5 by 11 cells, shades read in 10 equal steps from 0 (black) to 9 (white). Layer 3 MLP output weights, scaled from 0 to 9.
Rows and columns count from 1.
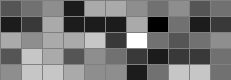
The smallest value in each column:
1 2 5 1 1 1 1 0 2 1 2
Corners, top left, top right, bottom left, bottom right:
3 4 5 4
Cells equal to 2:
6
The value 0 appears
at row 2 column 8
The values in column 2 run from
2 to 7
